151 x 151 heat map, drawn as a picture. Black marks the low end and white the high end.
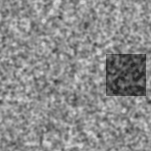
Ninth with the lowest average: middle right. Odd patch: lower, in the middle right. Grain: blotchy.
